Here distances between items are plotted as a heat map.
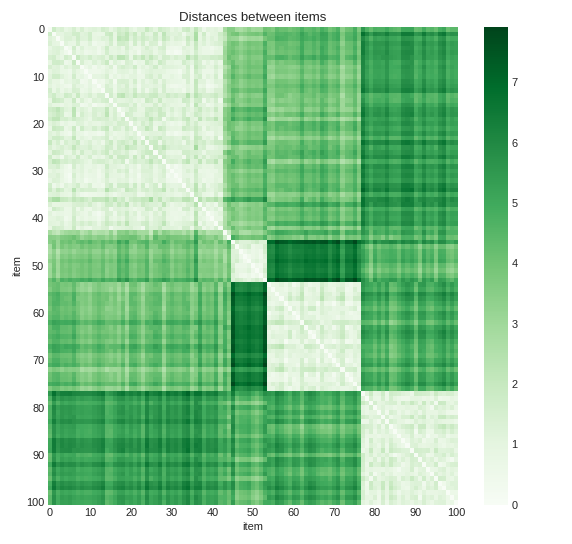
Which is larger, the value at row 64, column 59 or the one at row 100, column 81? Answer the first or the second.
the first
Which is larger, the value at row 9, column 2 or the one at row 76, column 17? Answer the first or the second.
the second
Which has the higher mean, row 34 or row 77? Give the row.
77
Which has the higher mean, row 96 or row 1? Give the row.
96
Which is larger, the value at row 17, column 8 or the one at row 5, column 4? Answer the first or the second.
the first
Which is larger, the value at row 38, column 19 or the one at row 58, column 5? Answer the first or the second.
the second
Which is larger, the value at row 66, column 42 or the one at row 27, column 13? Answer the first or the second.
the first
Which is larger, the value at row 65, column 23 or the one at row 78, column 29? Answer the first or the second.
the second
